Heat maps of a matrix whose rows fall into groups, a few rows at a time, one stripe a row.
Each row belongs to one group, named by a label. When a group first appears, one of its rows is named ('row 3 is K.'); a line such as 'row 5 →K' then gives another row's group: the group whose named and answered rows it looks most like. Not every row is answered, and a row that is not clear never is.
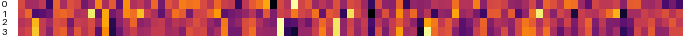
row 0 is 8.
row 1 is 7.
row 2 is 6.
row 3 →6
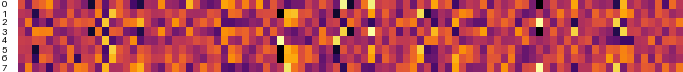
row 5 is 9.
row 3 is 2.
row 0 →2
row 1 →9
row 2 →7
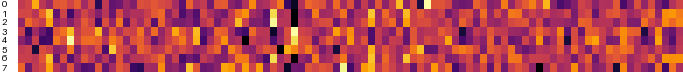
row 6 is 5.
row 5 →9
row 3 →8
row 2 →5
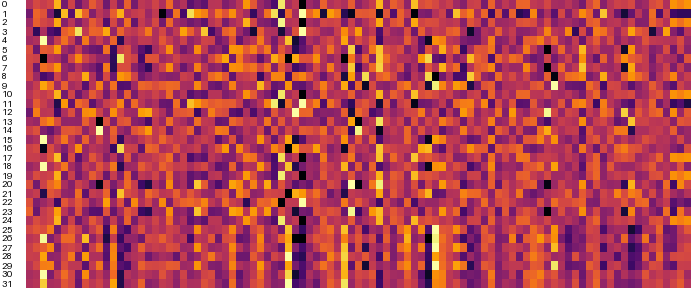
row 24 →5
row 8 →9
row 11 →8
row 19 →5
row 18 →6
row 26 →6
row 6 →9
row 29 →6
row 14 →7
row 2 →5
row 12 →7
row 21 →9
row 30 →6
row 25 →6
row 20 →2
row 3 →8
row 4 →6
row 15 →6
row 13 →2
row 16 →9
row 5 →2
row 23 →2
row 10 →5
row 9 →6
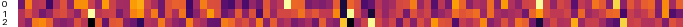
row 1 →7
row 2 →2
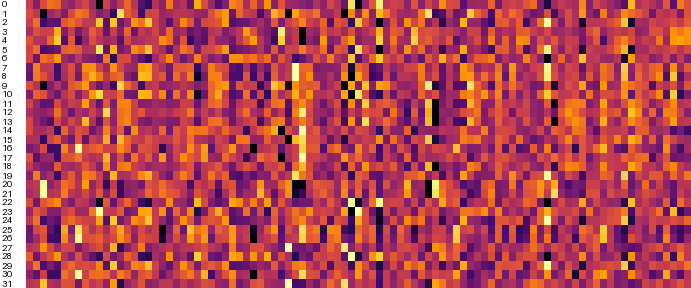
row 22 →2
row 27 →6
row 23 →7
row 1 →9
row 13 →9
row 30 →8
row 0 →2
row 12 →9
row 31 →6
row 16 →8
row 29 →7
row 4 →5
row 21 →6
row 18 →9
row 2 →7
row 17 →8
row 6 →2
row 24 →7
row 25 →8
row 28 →2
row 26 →8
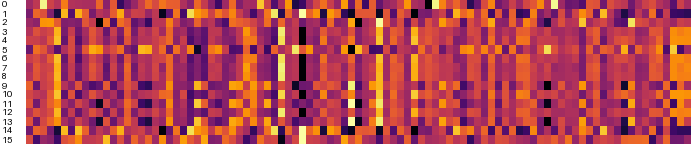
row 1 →8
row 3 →5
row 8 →5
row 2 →2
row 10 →5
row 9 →2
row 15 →8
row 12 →5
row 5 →7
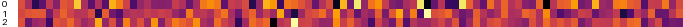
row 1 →6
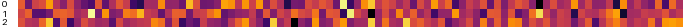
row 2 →5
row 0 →2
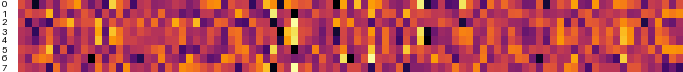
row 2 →8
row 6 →2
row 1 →5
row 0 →9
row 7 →8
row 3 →9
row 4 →9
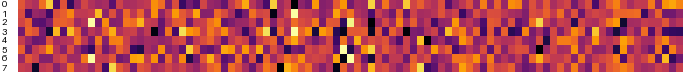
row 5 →2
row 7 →9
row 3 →8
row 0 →5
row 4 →9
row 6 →7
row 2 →7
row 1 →8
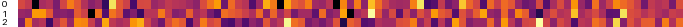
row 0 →9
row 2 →7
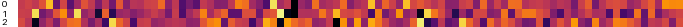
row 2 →9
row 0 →5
